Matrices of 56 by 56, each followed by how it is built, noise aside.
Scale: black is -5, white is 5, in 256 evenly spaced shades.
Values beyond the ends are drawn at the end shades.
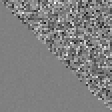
upper triangular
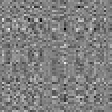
low rank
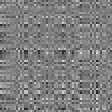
low rank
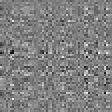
low rank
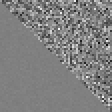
upper triangular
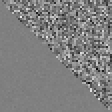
upper triangular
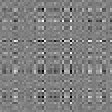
low rank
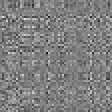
low rank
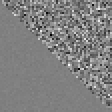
upper triangular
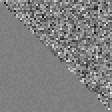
upper triangular
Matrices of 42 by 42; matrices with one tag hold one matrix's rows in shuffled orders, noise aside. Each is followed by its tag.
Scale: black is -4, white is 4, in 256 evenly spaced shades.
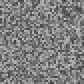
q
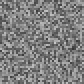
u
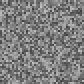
q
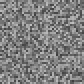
q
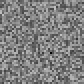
q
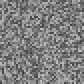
q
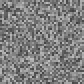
u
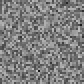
q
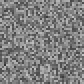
u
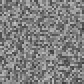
q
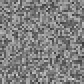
q
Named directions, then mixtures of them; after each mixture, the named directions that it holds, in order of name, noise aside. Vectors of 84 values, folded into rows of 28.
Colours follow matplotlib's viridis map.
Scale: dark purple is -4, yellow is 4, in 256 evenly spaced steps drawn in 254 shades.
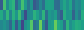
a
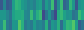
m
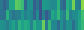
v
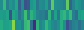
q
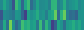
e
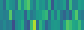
q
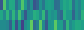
a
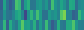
e, m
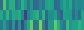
a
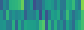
a, v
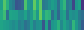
v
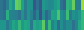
v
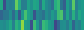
a, v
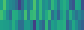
q, v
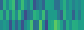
a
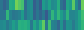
v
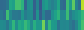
v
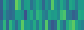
e, m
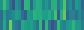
e, v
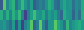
a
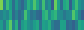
a, m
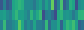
m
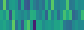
a, q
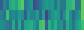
a, v
